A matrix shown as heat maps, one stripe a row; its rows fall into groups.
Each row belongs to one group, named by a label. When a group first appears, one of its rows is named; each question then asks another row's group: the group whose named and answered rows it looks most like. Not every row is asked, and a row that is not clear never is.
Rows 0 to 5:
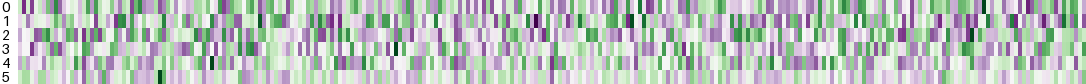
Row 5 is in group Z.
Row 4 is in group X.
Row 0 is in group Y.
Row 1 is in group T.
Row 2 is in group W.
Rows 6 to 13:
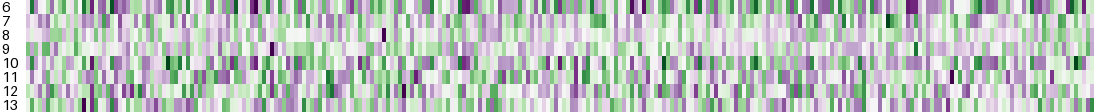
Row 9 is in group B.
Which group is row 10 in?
X
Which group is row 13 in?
Z
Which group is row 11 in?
T
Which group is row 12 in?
T
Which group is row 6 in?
X
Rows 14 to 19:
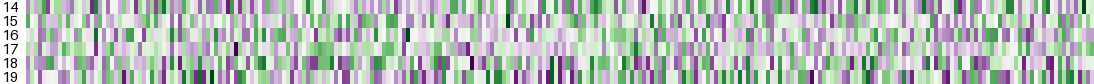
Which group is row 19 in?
T
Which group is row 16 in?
T
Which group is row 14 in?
W
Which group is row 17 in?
B
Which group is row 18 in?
T
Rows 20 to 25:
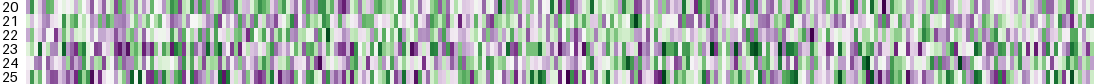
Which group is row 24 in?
T
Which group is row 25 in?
X
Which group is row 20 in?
T
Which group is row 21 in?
B
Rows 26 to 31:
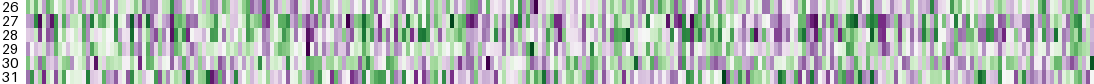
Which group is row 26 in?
Z
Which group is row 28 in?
Y
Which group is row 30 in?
B
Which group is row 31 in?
X
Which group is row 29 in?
Y
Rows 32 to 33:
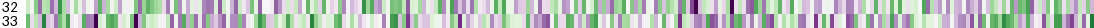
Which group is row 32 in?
B
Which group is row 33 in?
B
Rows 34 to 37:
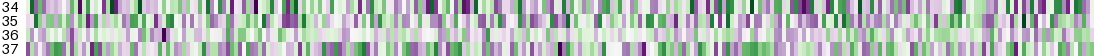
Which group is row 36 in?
Y
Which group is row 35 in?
Z
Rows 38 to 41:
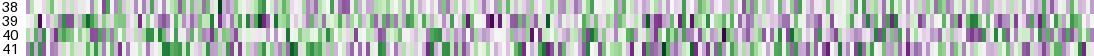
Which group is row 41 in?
X
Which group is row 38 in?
T
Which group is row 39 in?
Y
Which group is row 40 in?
B
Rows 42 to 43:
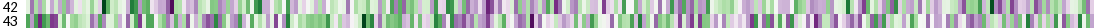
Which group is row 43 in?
B
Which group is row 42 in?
Y
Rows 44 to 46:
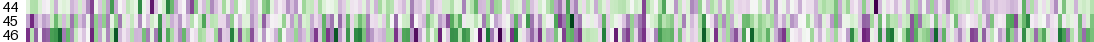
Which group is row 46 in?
W
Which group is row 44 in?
Z
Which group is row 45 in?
W
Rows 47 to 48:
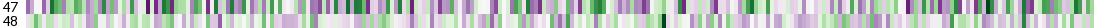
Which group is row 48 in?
Z
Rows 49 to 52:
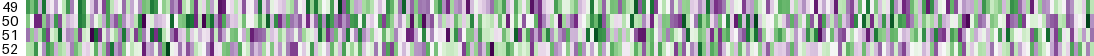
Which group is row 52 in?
Z
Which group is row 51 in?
W
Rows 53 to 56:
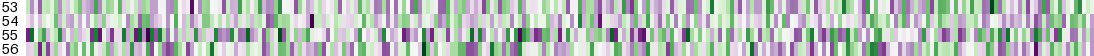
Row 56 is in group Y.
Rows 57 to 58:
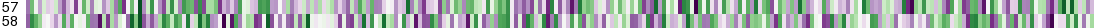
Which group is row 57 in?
T
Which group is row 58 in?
X
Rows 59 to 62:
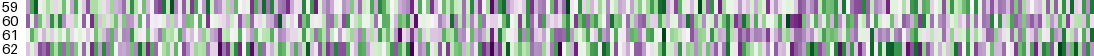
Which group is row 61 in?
Z
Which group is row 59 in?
Z
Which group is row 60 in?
W
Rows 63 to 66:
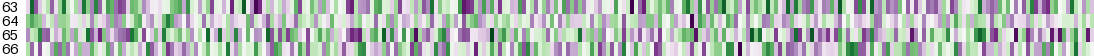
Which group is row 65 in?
X
